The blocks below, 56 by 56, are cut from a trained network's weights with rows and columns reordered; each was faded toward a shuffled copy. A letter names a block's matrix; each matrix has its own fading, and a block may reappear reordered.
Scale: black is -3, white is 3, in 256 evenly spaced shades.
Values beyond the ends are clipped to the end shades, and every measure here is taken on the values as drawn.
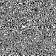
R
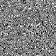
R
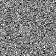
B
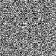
B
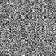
B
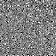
R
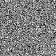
B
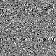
R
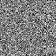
B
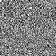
B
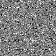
R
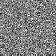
B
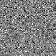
R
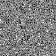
R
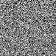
B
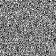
B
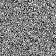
B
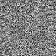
B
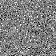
R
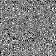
R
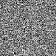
B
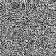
B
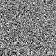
B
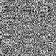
B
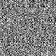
B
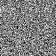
B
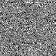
R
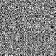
B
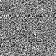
B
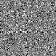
R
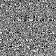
R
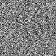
B
